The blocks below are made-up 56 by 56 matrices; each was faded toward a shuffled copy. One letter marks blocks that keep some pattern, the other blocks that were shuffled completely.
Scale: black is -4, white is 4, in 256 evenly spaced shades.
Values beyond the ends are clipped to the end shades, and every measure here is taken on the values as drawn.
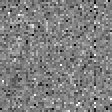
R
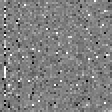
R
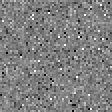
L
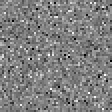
L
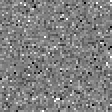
L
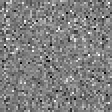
R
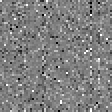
R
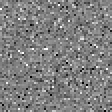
L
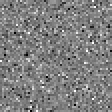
L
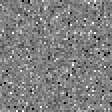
L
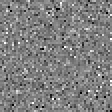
L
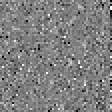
R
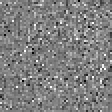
R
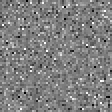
L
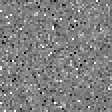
L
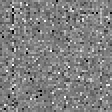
R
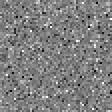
L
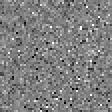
L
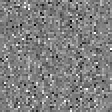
R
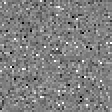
L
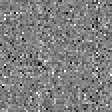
R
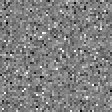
L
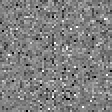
R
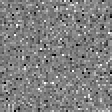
L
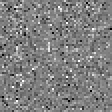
R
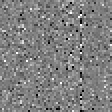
R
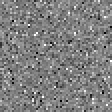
L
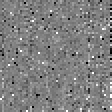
R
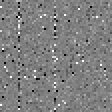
R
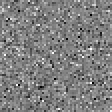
L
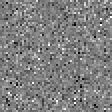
R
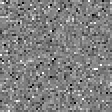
L
